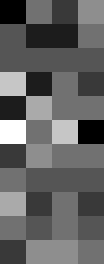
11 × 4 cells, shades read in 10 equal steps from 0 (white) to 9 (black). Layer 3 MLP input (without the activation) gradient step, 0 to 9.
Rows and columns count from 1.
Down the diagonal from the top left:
9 8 6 7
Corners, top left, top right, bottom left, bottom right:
9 4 7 5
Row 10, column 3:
5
